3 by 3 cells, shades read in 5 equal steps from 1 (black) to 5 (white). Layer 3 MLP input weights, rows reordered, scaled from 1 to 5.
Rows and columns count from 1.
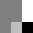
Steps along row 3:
up down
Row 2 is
3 3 5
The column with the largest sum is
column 3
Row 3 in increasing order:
1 3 4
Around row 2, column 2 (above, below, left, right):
3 4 3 5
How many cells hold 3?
5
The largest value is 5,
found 2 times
